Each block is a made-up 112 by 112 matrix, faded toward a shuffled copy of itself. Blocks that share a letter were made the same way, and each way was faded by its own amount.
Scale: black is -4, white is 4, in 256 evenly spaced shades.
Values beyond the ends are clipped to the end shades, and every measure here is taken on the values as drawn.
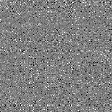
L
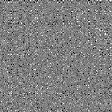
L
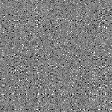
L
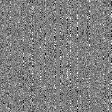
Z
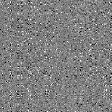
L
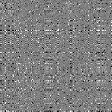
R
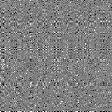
R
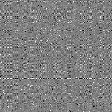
R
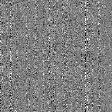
Z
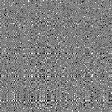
R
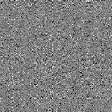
L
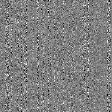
Z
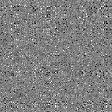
L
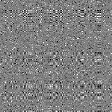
R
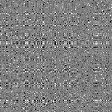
R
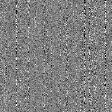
Z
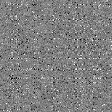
L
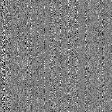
Z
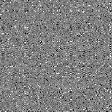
L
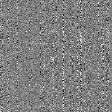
Z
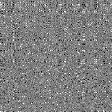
L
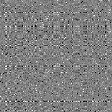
R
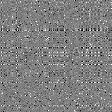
R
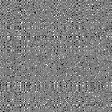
R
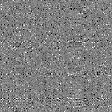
L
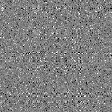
L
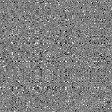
L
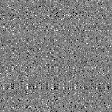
L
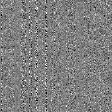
Z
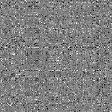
L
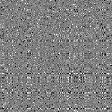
R
